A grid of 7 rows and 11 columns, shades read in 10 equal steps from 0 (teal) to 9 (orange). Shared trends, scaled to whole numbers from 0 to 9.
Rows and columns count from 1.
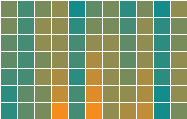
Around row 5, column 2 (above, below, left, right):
2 3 2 5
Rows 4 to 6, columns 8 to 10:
3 5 1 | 4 6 1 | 5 6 0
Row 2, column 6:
4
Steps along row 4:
down up up down up down down up down up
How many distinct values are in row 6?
9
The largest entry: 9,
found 2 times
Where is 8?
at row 6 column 6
